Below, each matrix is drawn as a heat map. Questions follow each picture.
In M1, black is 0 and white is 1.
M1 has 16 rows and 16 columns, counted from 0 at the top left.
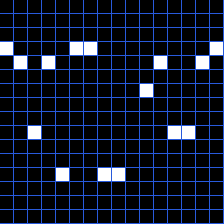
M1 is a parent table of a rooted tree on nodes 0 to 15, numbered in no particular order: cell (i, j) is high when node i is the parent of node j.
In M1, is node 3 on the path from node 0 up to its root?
yes
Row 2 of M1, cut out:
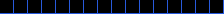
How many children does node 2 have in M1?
0
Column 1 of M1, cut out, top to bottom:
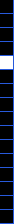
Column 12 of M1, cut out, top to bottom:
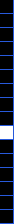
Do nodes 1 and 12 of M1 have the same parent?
no
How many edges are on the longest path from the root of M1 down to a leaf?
5
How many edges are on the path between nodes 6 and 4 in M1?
2
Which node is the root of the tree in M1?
9
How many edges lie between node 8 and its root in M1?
2
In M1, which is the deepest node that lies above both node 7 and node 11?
12
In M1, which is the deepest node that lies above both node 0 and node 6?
3
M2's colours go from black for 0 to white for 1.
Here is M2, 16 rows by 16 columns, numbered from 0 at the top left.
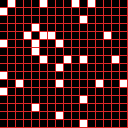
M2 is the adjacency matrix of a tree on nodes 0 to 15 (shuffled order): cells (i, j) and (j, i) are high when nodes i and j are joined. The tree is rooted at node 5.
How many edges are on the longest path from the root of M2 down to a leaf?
3
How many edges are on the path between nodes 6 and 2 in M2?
5
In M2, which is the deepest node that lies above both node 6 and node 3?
4
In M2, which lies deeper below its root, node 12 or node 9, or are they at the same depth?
node 12
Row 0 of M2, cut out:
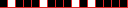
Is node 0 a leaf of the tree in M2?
no
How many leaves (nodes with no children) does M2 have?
11
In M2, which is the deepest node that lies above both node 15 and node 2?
10
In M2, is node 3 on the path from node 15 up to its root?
no
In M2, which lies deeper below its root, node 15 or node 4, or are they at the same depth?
node 15
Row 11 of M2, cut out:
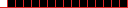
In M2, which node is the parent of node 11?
0
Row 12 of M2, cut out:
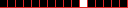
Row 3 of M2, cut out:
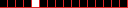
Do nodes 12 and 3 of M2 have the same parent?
no
